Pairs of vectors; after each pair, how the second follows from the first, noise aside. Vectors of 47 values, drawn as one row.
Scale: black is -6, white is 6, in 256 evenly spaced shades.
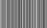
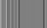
partly zeroed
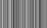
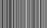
sign-scrambled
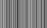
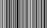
scaled up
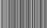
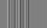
partly zeroed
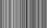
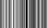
scaled up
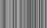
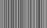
sign-scrambled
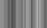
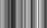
scaled up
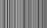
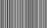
sign-scrambled
